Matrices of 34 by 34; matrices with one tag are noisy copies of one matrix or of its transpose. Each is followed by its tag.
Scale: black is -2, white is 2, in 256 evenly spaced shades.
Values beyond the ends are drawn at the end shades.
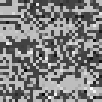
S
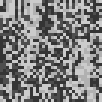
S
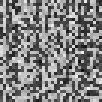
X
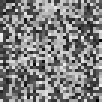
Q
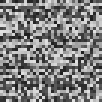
X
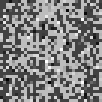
Q
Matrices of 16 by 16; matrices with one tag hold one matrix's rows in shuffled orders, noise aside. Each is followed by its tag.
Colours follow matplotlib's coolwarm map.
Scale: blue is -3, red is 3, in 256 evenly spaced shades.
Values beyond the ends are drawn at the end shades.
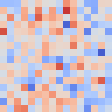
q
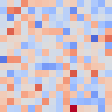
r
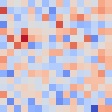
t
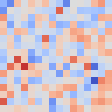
t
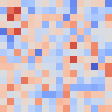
r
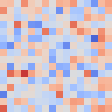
t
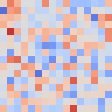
r
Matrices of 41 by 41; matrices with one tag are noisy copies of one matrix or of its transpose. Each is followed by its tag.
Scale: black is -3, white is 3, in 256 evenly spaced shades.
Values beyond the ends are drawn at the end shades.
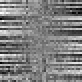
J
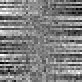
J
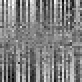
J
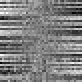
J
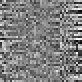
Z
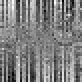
J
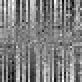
J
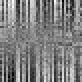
J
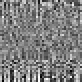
Z
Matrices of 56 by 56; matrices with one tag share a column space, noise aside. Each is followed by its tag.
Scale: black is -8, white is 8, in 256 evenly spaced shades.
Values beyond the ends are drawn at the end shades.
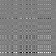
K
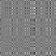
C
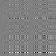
K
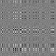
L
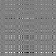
K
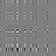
L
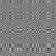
L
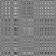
C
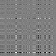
K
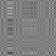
C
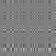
L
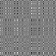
C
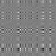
L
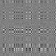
L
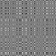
C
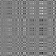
C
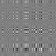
L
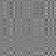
C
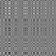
C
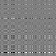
K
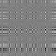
L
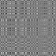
C
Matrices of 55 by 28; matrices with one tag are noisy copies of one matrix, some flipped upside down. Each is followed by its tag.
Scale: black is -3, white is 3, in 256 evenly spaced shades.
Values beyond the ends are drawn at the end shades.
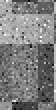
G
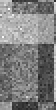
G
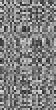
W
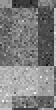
G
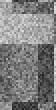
G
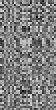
W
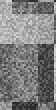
G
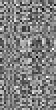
W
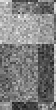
G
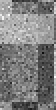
G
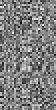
W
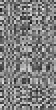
W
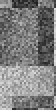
G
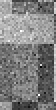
G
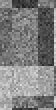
G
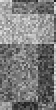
G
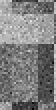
G
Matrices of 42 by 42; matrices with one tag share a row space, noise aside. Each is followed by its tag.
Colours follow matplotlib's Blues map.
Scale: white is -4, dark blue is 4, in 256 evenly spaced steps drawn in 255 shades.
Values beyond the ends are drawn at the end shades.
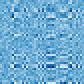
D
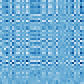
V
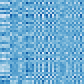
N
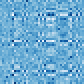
D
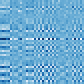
N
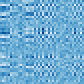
N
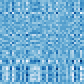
V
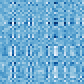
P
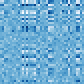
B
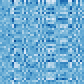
D
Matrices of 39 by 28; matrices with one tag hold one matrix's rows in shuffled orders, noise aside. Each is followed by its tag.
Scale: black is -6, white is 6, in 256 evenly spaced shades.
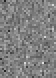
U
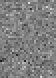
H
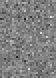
H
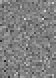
U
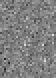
U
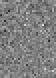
U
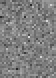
H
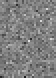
H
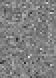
H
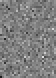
U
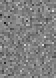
U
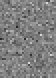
H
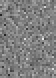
U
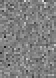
U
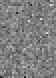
H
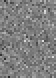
U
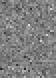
H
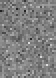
H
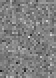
H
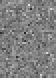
H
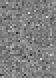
H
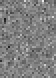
U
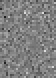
U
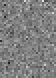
U
